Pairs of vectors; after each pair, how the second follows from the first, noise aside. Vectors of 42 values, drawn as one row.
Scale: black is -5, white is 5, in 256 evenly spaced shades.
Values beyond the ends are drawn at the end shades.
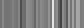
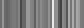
copied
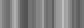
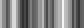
scaled up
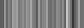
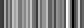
scaled up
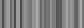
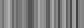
wrapped around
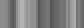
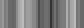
copied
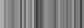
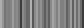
shuffled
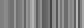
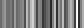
scaled up
